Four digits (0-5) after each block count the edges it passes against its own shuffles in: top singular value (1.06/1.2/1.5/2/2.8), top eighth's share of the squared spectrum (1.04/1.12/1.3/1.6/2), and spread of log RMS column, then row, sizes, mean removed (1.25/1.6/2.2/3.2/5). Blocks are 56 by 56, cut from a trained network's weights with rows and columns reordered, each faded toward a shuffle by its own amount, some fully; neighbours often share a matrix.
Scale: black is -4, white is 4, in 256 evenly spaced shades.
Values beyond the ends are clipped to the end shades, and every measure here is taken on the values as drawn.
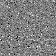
3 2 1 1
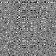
4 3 2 2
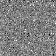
3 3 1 2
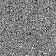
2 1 0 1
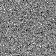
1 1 0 0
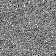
0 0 0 0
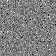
0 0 0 0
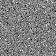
1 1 0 0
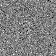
0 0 0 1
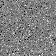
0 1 0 0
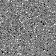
1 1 0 0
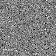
2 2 1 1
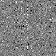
3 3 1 1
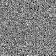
3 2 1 1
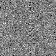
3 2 1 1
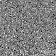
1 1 0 1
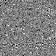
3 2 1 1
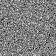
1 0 0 0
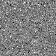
2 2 0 1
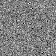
2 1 0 0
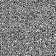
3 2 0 0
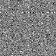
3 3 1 1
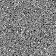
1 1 0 0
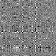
4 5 2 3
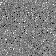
0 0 0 0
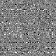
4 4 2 2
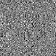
3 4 2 2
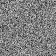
1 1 0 0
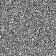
0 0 0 0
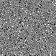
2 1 0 0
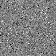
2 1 0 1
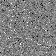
0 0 0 0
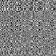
4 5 2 3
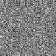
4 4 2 2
